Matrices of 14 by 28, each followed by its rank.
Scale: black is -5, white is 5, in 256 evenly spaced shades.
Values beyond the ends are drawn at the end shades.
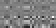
two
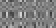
two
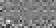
three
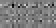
three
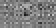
three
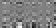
two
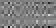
two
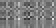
two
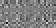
three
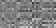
three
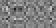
two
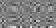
two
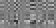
two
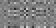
two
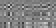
two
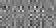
three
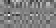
two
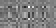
two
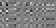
two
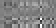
two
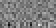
three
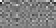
three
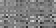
three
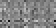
three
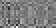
three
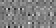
three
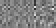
three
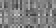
three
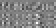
three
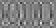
two
